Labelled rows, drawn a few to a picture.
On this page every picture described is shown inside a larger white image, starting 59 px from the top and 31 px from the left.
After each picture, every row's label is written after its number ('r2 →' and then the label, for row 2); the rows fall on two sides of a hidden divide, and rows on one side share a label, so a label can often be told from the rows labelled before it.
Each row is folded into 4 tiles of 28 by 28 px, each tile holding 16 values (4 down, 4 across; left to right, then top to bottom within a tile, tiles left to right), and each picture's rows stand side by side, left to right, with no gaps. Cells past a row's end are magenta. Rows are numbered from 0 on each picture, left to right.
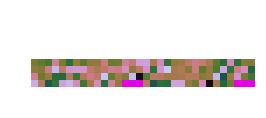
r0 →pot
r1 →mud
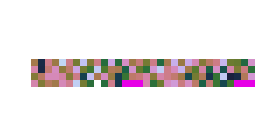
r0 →pot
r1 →pot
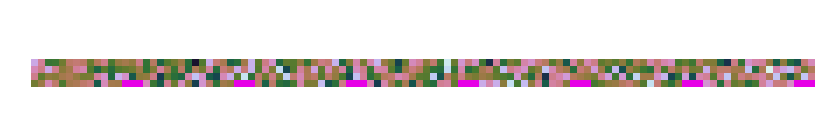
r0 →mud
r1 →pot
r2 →pot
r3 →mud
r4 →pot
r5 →mud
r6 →pot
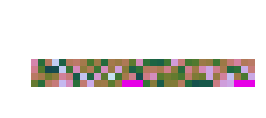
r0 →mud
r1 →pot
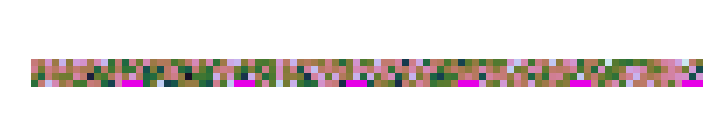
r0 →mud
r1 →mud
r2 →pot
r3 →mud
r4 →pot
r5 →mud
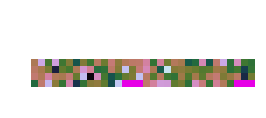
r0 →mud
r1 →mud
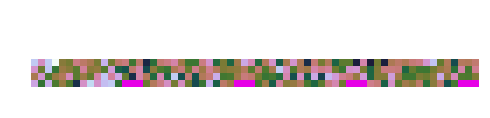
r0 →mud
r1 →pot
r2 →pot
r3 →pot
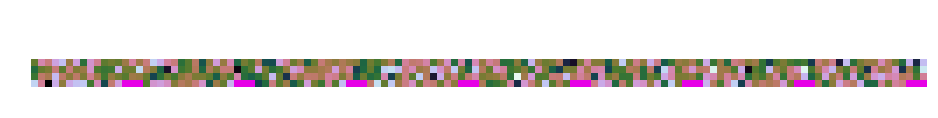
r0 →pot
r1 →mud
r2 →mud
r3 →pot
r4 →pot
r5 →pot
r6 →pot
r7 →pot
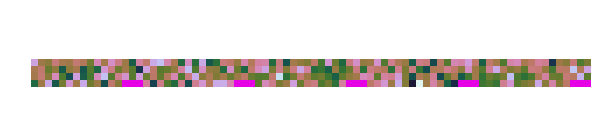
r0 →mud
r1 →mud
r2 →mud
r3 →mud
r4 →pot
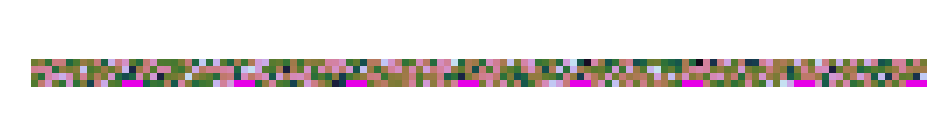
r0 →mud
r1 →pot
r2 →mud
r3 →mud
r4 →mud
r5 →pot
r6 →pot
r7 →mud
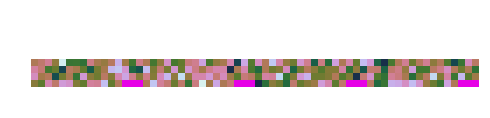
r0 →mud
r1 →mud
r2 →mud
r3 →pot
